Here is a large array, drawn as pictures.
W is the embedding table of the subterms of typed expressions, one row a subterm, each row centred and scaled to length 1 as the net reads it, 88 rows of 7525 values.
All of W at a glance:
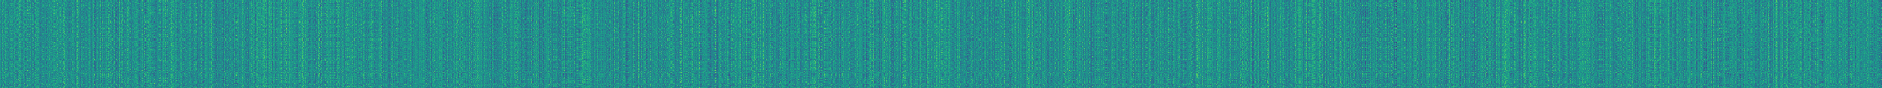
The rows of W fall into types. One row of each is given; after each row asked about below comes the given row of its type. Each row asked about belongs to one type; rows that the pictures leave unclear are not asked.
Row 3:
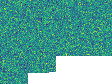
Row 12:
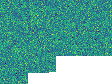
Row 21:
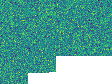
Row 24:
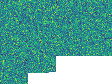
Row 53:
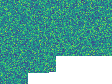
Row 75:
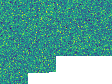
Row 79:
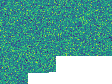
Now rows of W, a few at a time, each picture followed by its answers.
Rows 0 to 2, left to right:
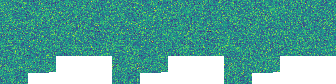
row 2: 75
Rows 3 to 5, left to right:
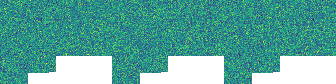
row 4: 53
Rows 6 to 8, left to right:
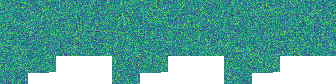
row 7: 24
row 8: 79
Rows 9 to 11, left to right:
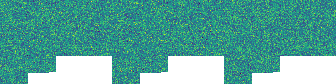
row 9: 21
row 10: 3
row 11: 75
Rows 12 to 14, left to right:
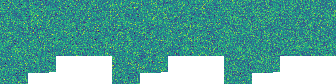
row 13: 24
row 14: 75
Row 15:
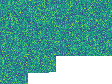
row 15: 24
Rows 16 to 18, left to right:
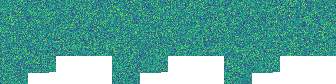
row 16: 21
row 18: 79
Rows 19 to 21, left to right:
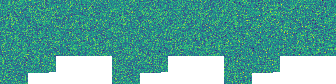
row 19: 24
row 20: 21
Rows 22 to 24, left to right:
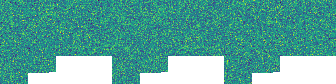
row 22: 21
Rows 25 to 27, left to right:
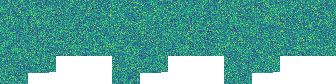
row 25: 12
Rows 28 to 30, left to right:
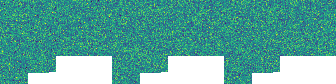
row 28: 75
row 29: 79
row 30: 3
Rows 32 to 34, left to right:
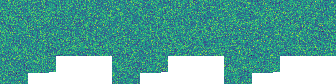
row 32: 75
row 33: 53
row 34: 21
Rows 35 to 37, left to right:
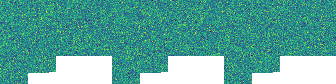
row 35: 75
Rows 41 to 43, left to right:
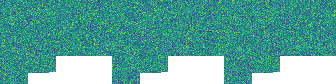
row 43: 75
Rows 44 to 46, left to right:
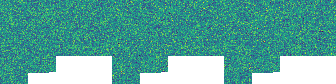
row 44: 21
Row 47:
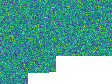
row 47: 53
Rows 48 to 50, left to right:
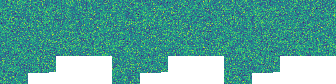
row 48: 3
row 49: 12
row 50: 12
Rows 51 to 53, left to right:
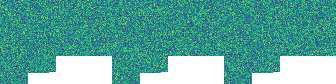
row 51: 53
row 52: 79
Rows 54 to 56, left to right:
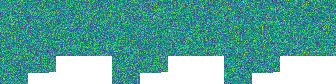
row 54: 21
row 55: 53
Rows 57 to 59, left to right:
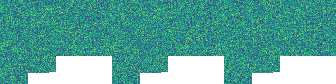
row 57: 12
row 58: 53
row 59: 53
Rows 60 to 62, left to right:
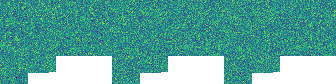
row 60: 79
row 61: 21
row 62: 75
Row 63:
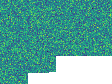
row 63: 12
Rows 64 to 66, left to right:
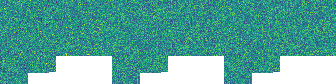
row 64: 3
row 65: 53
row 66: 53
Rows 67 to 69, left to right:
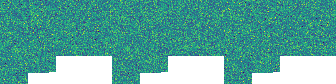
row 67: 12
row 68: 75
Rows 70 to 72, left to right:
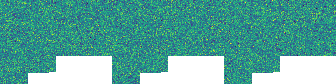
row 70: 3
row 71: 53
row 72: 21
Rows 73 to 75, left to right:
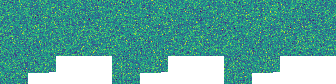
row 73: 53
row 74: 75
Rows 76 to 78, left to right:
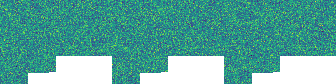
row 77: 75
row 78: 21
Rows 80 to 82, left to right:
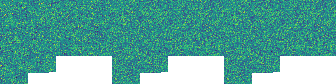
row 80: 21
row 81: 21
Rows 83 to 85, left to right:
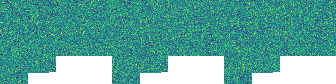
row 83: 12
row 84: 53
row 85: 79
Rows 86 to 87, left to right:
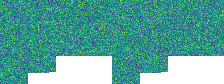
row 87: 75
